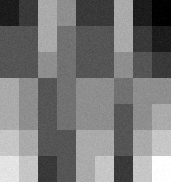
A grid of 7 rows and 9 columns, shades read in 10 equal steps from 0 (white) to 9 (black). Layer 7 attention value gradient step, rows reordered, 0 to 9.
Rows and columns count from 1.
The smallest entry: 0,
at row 7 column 9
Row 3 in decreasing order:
7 6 6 6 6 6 5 4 4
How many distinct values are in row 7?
6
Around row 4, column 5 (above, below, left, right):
6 4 5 4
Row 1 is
8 7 3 4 7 7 3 8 9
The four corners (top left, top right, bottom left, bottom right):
8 9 1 0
